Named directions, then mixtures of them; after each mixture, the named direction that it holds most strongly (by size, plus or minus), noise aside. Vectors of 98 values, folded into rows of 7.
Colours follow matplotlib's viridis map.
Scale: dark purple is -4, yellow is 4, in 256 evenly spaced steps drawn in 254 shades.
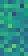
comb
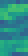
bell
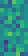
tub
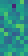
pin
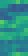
bell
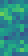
bell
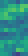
bell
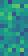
comb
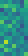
tub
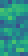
bell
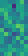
pin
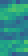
bell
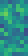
pin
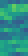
bell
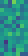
tub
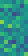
comb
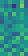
comb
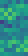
bell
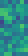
pin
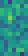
tub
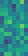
pin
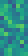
pin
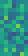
tub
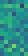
comb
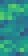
bell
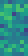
comb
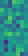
tub
